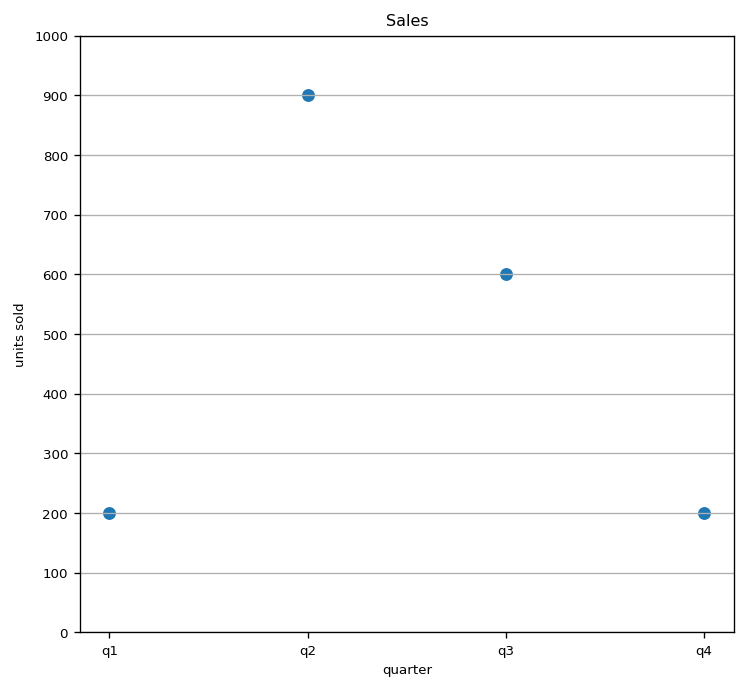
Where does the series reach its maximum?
q2
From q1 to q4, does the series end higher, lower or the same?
the same
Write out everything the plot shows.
Title: Sales
x-axis: quarter, ticks q1 q2 q3 q4
y-axis: units sold, ticks 0 100 200 300 400 500 600 700 800 900 1000
Values:
200 900 600 200
